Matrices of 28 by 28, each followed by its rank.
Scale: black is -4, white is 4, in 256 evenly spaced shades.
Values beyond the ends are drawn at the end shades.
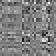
three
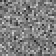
full rank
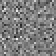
five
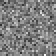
full rank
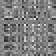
three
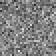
full rank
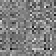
five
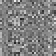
five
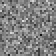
full rank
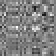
three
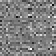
five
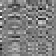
three
